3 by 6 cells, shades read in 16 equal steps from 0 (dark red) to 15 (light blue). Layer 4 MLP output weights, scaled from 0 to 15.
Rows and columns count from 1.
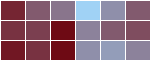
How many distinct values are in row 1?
5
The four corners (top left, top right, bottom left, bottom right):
2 6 1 9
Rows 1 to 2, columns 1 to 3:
2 6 8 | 3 4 0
